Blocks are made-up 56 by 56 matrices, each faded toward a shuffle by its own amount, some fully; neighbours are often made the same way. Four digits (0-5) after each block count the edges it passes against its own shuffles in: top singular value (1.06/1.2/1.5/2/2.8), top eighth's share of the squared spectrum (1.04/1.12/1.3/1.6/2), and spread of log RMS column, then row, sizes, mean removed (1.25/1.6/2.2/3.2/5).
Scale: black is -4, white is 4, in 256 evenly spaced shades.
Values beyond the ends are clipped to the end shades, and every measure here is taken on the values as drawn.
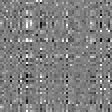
5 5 3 3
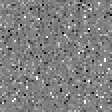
2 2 0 0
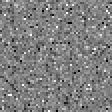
0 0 0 0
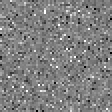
0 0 0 0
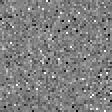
0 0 0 0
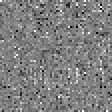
1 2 2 1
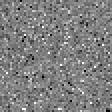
0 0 0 0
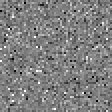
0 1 0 0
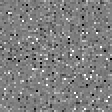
1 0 0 0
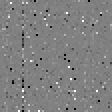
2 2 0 0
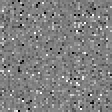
2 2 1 1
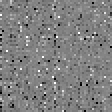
3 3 2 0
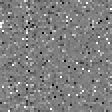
2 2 0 0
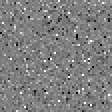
2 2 0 0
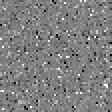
2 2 0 0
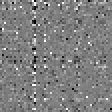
4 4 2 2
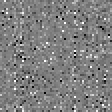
3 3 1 1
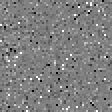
1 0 0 0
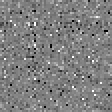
3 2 1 1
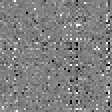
4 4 2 1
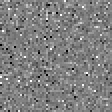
2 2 0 0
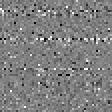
3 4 1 2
